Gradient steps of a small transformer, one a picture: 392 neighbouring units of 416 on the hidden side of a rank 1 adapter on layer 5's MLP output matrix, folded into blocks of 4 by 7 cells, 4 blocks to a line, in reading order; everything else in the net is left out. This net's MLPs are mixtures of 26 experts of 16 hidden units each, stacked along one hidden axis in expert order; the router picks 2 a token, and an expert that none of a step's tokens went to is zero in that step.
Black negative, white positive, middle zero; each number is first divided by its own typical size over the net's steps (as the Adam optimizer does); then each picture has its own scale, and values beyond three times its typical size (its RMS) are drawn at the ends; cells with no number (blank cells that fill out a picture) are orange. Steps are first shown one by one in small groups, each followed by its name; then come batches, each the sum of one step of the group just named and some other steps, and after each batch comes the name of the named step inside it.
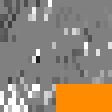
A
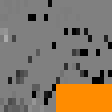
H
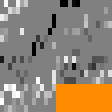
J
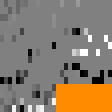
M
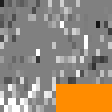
A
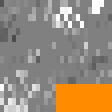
A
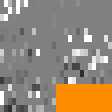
M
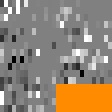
M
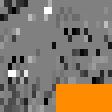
H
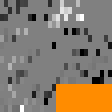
H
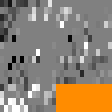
A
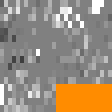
A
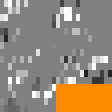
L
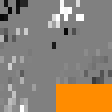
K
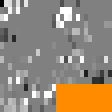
L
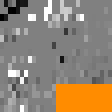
K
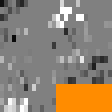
K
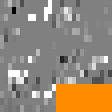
L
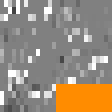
L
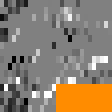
L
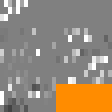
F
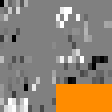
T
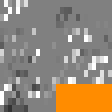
F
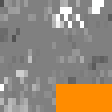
T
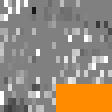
F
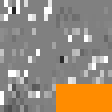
F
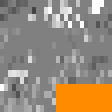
T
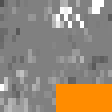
T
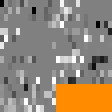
T
